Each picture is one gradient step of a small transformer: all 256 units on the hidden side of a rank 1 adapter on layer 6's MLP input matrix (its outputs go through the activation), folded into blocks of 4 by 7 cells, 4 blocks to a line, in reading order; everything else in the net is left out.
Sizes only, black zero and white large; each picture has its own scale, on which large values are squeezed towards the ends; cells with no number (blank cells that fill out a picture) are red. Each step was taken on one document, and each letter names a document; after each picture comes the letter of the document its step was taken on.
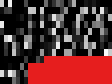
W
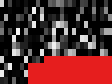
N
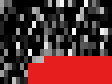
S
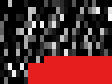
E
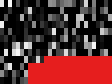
N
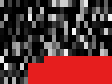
N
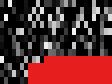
E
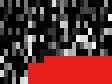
N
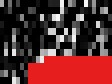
S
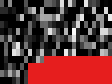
W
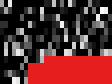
W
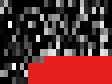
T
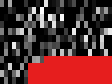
E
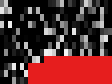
T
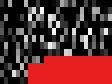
E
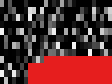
E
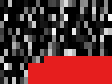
N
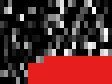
S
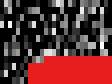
T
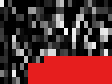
S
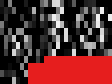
W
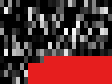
S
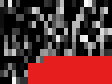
S
